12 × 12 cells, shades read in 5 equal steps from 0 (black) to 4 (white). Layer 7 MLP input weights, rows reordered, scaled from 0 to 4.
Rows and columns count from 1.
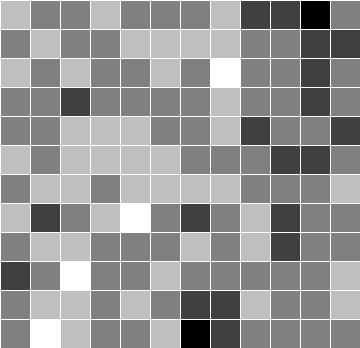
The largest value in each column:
3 4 4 3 4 3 3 4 3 2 2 3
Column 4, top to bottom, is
3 2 2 2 3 3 2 3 2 2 2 2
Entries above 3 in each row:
0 0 1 0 0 0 0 1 0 1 0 1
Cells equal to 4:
4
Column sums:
27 29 32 28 31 30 23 29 25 20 18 25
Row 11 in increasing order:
1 1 2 2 2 2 2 3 3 3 3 3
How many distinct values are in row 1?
4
